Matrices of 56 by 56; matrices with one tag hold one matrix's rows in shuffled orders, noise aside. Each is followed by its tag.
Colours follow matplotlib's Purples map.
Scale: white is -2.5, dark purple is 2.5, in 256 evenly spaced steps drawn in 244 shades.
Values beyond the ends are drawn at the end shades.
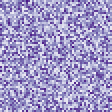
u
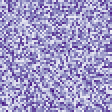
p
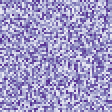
u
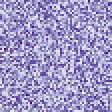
u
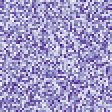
u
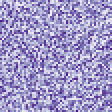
p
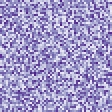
u
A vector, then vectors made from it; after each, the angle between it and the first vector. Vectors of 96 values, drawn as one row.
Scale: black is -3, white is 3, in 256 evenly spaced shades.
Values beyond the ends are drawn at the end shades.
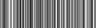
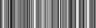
orthogonal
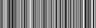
nearly opposite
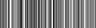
orthogonal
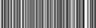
partly aligned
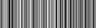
nearly opposite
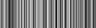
nearly opposite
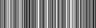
orthogonal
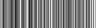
orthogonal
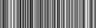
nearly parallel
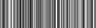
nearly parallel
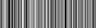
partly opposed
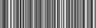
nearly parallel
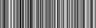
nearly parallel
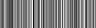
partly opposed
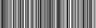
partly aligned
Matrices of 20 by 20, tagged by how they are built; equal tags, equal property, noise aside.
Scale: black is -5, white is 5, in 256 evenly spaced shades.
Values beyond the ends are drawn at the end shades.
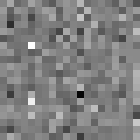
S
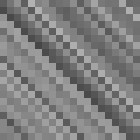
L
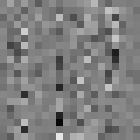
S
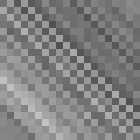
L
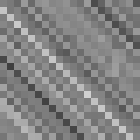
L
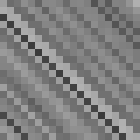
L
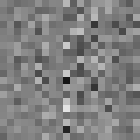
S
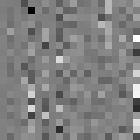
S
